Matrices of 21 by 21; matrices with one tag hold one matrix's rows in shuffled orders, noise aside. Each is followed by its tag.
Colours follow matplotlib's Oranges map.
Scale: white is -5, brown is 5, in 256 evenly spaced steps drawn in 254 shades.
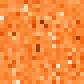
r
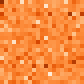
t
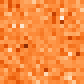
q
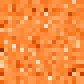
t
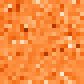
q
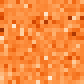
t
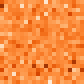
t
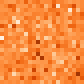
r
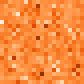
r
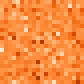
r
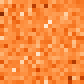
t
